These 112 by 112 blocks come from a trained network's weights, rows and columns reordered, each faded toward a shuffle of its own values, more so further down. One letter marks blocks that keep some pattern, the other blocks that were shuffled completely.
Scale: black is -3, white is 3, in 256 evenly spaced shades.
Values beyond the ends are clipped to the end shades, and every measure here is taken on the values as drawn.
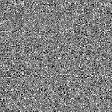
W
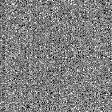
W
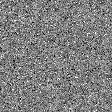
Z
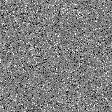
Z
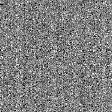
W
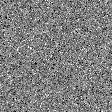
Z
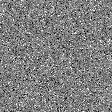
Z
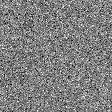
Z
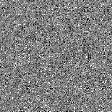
W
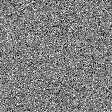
Z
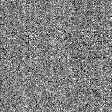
W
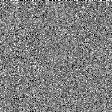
W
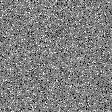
Z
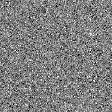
W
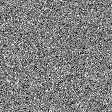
Z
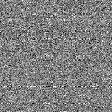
W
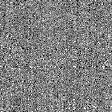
W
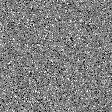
Z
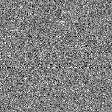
W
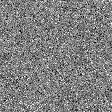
Z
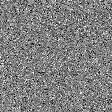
Z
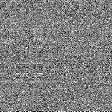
W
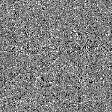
W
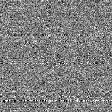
W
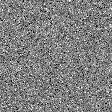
Z
